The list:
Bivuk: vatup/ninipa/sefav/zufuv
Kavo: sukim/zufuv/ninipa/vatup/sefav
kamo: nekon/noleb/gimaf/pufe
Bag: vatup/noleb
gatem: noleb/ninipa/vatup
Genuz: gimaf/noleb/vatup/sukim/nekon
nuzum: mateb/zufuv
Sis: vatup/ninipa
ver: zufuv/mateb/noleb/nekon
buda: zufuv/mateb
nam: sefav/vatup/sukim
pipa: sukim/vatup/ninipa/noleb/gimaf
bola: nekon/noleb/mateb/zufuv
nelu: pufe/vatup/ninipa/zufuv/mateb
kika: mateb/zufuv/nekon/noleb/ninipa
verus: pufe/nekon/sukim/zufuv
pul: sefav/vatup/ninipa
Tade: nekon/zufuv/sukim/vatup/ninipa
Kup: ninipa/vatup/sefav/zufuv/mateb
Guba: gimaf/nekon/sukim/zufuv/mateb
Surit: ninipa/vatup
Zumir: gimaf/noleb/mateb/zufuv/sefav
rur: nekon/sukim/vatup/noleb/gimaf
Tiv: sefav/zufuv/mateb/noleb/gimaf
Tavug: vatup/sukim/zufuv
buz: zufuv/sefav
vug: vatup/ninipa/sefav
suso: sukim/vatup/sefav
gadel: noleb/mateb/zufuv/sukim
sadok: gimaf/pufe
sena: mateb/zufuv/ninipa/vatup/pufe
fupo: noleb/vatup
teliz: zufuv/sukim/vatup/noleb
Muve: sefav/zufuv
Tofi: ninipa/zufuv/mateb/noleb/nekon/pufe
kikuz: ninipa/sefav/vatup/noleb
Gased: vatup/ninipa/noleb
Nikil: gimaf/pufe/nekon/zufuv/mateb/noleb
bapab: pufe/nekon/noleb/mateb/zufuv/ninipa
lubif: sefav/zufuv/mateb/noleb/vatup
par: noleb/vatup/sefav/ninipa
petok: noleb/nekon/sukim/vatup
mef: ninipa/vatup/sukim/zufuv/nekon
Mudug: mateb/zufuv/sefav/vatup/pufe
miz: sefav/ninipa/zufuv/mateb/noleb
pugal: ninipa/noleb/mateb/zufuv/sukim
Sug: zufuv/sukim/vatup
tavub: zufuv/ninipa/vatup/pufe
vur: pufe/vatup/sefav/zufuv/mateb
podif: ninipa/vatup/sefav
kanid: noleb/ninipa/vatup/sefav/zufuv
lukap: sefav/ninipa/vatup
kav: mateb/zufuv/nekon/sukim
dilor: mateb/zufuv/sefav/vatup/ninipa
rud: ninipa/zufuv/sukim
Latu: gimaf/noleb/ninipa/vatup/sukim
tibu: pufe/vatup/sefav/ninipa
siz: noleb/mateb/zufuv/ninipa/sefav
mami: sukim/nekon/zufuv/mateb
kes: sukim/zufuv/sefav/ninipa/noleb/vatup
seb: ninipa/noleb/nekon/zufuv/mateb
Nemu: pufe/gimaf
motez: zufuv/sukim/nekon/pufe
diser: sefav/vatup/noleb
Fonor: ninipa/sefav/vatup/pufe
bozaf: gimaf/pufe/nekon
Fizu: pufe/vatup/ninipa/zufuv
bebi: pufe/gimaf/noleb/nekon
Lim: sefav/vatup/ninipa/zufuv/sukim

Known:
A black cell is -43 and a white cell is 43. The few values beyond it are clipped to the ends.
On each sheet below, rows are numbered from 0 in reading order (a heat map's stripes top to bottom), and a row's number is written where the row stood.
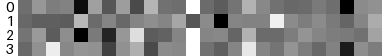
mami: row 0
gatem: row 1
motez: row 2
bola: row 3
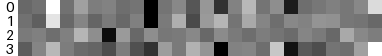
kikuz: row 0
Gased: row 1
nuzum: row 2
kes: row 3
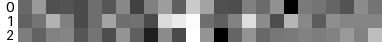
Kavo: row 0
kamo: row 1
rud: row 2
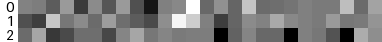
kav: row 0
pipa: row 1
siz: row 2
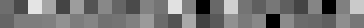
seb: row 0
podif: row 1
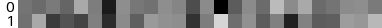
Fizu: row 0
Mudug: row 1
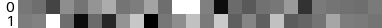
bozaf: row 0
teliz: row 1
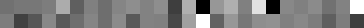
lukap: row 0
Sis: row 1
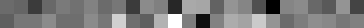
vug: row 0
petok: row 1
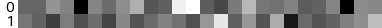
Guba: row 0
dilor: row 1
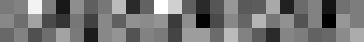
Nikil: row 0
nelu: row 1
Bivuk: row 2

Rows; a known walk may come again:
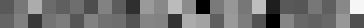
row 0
kes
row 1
vug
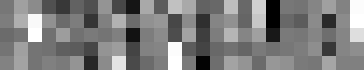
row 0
Lim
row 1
lubif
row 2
kikuz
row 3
gadel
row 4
verus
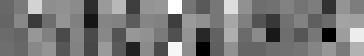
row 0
bola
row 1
Bivuk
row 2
Kup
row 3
rud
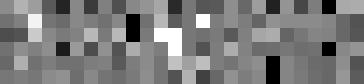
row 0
vur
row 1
Bag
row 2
Genuz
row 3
mami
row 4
suso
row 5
podif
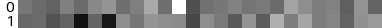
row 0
sadok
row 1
tavub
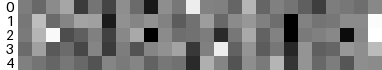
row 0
kika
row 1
Muve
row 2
miz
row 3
Mudug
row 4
tibu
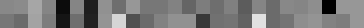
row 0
buda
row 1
Sug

